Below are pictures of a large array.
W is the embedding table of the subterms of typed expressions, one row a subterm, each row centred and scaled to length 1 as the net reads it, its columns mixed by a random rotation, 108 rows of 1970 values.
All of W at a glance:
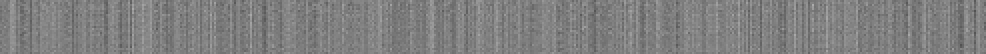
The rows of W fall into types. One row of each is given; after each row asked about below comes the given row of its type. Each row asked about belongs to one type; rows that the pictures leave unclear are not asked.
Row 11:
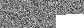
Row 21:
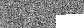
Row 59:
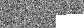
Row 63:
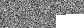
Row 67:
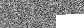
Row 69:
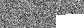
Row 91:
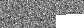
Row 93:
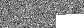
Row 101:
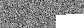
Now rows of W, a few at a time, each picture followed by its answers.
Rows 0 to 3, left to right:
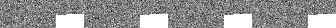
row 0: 59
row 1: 11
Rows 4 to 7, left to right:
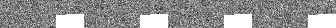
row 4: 11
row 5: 59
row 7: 69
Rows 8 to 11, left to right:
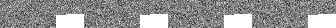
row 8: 63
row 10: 11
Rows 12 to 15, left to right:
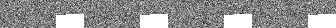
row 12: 63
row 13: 91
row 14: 21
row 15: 93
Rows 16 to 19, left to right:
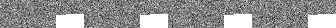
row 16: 67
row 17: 63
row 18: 69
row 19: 91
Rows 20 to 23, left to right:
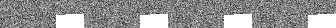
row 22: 21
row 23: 21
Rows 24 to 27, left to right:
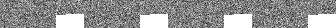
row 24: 69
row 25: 91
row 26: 21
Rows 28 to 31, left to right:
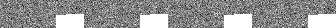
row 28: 11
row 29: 93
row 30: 101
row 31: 93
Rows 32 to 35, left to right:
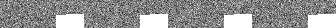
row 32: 91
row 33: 21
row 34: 93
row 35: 101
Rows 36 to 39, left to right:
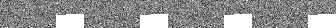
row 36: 93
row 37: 91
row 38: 69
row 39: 91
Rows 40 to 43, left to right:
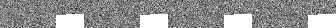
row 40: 21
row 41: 63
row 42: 63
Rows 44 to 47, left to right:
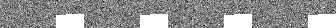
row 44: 11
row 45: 59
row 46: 59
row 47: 93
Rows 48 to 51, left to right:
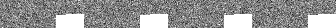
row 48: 69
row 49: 67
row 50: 93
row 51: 59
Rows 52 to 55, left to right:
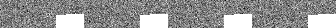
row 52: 59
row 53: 101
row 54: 11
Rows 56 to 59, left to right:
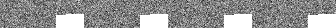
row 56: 69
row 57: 63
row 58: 59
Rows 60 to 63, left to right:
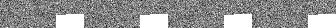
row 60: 93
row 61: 11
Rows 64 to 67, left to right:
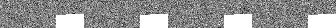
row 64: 11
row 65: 21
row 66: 93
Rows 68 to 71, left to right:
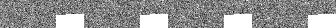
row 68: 21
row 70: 69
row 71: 67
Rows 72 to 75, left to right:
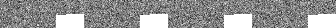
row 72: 59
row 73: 101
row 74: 91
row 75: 11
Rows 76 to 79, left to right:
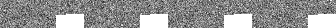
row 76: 101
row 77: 59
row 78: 63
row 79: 69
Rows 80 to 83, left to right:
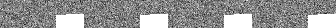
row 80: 11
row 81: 91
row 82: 69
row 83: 21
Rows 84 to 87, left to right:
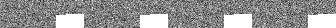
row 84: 101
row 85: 91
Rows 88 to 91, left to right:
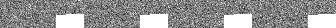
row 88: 69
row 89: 101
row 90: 67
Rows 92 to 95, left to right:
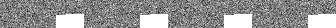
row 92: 69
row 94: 59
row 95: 67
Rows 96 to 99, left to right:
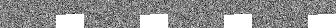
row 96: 21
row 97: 11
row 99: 91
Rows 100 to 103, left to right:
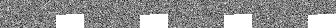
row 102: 93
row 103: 67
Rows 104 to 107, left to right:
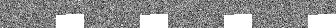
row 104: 69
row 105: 59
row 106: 63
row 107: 11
